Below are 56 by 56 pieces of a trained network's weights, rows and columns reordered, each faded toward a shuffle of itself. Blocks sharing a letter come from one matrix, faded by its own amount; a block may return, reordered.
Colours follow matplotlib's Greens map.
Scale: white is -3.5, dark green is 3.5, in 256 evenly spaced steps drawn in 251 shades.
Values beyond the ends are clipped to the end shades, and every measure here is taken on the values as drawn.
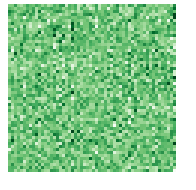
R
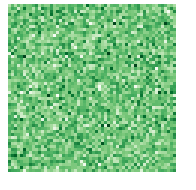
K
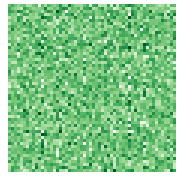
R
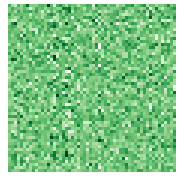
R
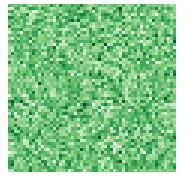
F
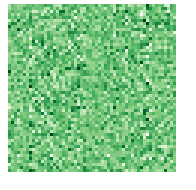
R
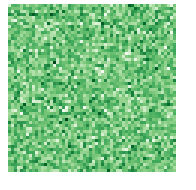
K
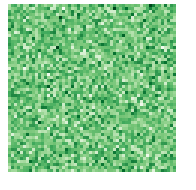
K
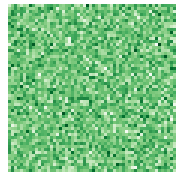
K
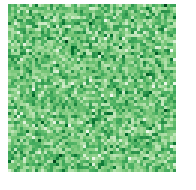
K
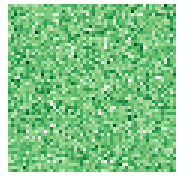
K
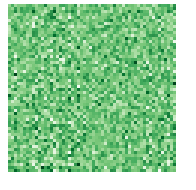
R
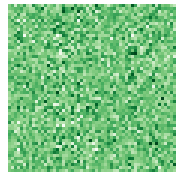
R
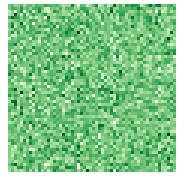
R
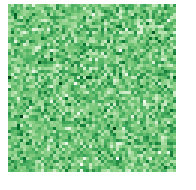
K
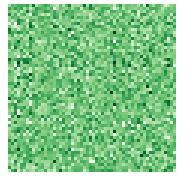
R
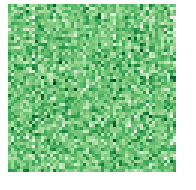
R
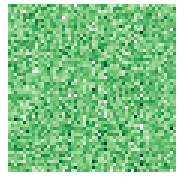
R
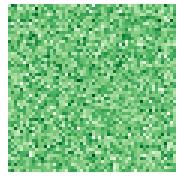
K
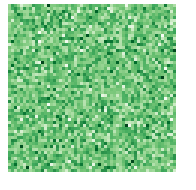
K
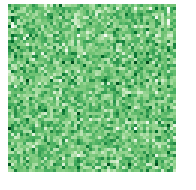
R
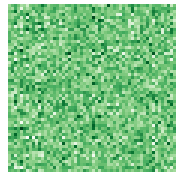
R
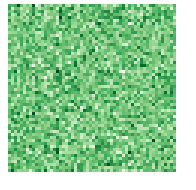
F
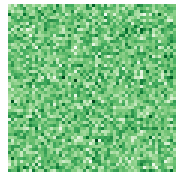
F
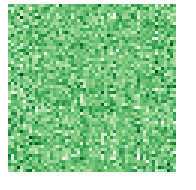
R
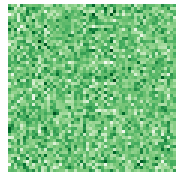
R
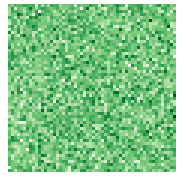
K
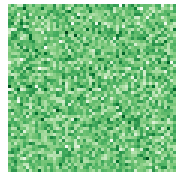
K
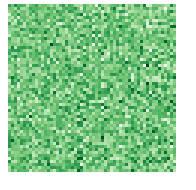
F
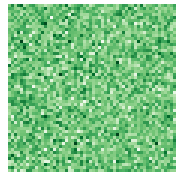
K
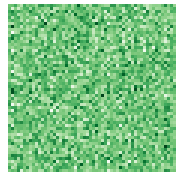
R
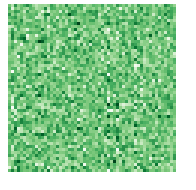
R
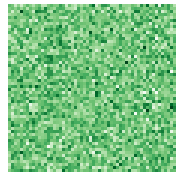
F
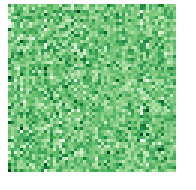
R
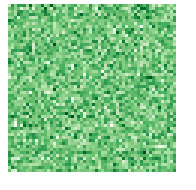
K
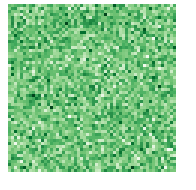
K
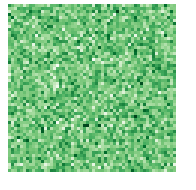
K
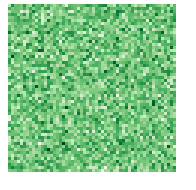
F
